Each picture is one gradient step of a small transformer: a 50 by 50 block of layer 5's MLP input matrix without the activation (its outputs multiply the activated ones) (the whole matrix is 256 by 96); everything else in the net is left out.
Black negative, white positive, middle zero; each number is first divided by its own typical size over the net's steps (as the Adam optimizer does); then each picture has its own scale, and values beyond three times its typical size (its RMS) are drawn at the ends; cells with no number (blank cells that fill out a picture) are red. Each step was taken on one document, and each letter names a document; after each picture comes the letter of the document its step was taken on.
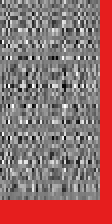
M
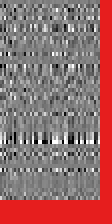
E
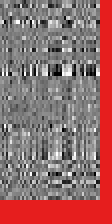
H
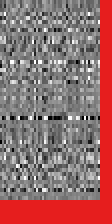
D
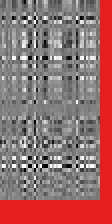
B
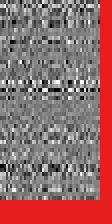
D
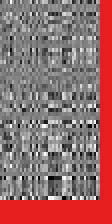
H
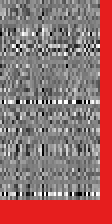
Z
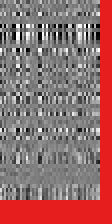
Z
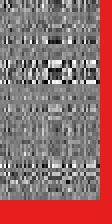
H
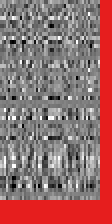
D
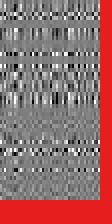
E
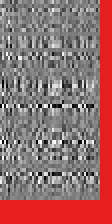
M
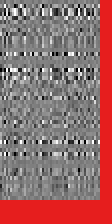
E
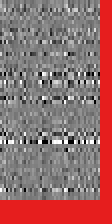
E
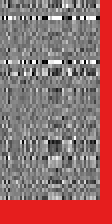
H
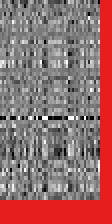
D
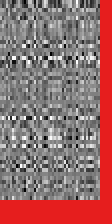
B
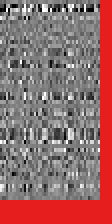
D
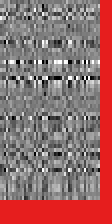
D
